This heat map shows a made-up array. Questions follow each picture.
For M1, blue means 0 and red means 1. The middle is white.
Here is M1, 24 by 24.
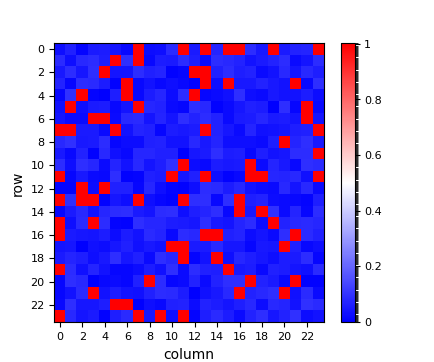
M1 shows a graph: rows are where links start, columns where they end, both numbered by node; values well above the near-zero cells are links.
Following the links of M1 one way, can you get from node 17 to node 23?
yes
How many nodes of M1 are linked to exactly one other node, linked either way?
2
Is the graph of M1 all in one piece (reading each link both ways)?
yes
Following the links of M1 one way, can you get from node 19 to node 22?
yes
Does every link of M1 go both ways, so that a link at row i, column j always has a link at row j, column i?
yes
